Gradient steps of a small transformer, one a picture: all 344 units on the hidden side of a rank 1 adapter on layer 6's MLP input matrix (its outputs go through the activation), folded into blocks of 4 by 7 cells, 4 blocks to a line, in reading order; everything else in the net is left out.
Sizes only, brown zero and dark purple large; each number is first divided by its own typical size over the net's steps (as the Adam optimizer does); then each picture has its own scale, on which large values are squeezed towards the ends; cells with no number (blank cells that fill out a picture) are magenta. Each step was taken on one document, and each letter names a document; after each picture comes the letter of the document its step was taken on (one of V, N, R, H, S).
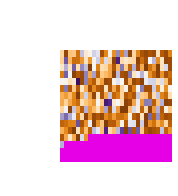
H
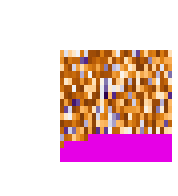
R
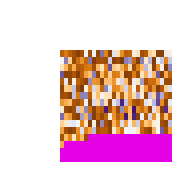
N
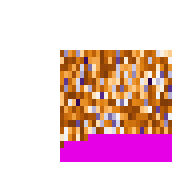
R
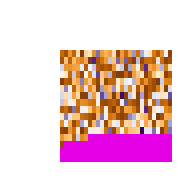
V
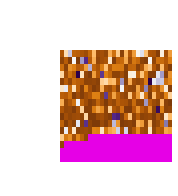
R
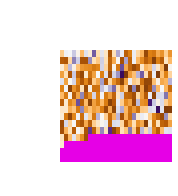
V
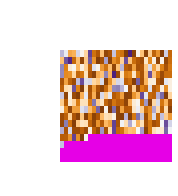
H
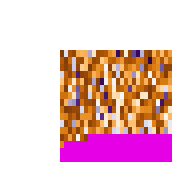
R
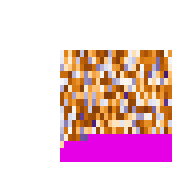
N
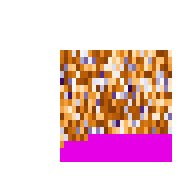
V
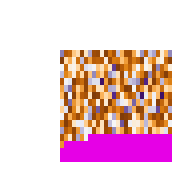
V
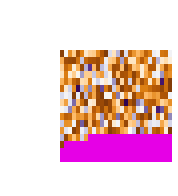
V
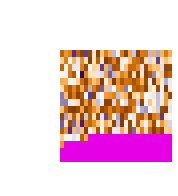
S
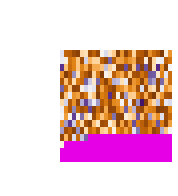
N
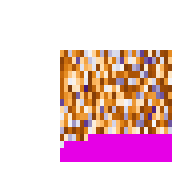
H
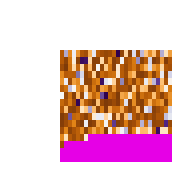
R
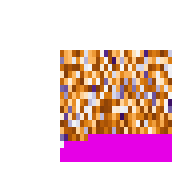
N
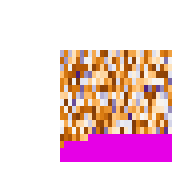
H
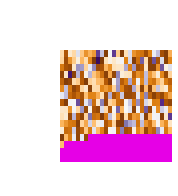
H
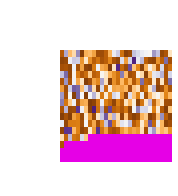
S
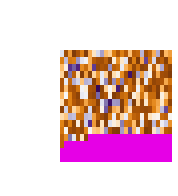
H
